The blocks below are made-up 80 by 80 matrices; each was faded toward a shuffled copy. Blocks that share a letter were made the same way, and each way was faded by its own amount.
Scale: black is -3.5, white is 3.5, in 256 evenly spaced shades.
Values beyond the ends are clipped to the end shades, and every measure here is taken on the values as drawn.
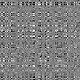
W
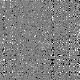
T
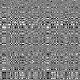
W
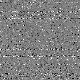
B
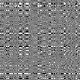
W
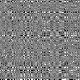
W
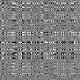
W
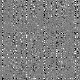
T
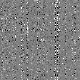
T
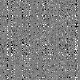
T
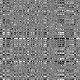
W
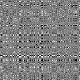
W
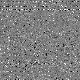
B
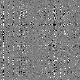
T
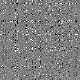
T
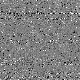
B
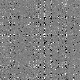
T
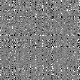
T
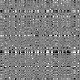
W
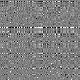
W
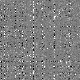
T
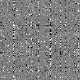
T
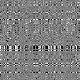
W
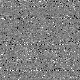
B
